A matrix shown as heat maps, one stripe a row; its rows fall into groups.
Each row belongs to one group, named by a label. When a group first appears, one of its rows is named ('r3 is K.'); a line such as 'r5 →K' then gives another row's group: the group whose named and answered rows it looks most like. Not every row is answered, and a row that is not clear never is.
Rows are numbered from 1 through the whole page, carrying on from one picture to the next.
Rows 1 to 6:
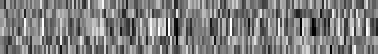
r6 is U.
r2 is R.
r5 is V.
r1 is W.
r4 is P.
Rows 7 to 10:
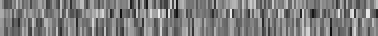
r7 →V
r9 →U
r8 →P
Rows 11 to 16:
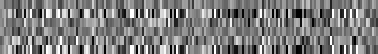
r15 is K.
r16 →R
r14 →U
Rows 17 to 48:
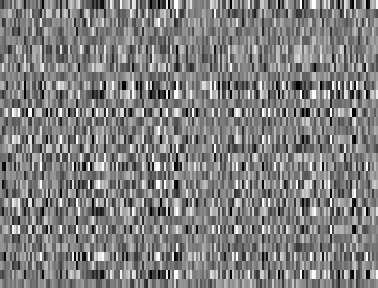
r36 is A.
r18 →R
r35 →W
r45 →W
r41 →U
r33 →R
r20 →U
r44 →R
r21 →A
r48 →V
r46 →U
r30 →U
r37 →W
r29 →K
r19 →W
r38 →U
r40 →A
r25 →A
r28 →U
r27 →A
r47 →A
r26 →R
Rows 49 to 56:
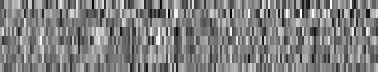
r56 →V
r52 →P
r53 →W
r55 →P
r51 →V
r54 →P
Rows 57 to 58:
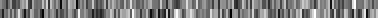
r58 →A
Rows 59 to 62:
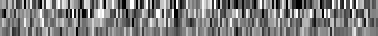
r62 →U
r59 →R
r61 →P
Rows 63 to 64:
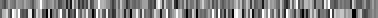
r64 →K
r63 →W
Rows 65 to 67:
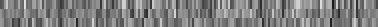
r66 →V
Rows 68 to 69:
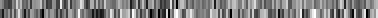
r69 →A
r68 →V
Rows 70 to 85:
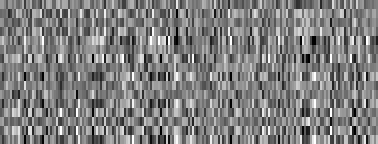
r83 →U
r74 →P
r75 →P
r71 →V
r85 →A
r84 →K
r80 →U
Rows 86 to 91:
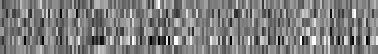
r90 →A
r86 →W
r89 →U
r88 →A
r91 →W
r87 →U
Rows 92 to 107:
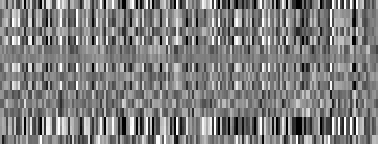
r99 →K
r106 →R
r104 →U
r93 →K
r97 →P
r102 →U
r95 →R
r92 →R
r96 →K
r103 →V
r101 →K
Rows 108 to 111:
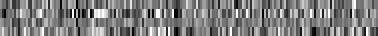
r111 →P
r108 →U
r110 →U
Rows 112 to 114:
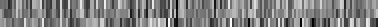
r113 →V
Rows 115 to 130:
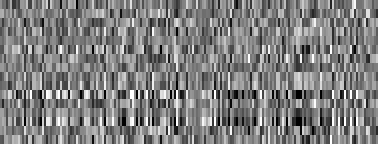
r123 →V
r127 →R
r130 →K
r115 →U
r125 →R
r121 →A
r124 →V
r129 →P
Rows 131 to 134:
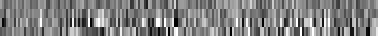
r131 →V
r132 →W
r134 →A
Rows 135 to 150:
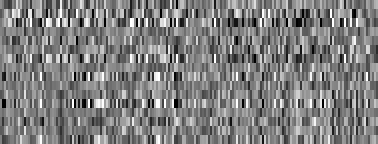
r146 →W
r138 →A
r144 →P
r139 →U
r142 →A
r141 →R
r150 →W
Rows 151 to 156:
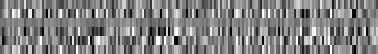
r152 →K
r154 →A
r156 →K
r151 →V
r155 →W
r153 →A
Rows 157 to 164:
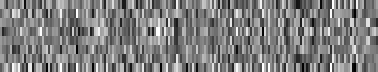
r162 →U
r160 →W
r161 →P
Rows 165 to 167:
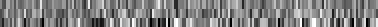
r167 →A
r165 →W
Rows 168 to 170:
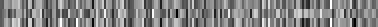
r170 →K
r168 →K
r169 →V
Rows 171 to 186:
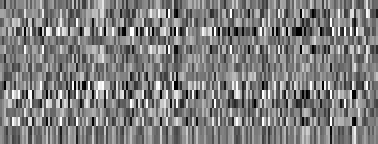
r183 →P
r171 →W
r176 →P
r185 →U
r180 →W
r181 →K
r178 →U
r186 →U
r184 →K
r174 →R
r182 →R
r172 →P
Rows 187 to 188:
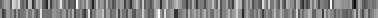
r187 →K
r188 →W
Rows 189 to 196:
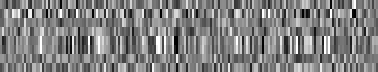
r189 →U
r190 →K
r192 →P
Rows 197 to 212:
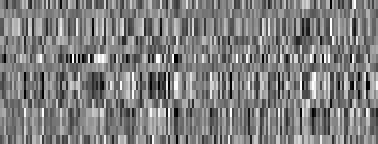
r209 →P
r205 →A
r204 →P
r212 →V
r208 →U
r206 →A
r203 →W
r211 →P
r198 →P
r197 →U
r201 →R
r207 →A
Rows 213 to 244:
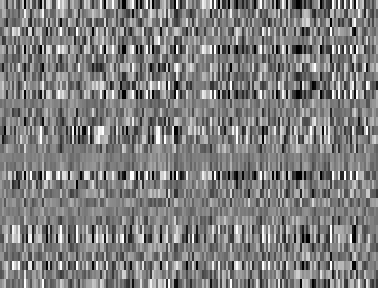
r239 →K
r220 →A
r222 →P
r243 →V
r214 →P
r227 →W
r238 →K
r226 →A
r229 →V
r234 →P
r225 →U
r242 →K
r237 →V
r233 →U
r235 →A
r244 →P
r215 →U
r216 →K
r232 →R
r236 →P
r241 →U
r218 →R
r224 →A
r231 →P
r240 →P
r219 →U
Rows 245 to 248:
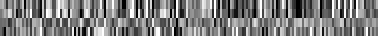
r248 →W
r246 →R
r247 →V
